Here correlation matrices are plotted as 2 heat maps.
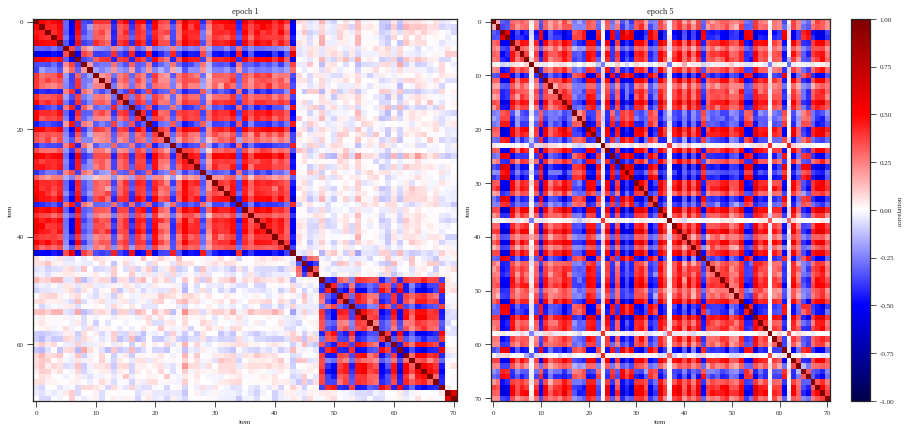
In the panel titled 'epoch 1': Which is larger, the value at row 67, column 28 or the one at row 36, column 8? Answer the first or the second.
the first
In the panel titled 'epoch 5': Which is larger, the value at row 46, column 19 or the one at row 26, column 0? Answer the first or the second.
the second
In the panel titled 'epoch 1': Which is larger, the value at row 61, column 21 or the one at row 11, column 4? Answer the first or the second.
the second
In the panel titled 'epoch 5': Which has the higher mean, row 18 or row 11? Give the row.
11
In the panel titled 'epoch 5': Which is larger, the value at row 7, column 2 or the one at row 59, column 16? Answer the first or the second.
the second
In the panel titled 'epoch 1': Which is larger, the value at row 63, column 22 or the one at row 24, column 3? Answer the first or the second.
the second
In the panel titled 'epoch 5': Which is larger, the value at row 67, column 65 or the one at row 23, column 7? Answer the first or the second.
the second
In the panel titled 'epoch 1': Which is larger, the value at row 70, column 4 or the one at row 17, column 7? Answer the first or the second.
the second
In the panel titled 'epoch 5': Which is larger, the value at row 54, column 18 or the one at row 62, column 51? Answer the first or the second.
the first
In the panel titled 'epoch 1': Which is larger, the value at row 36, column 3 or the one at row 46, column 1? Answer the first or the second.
the first
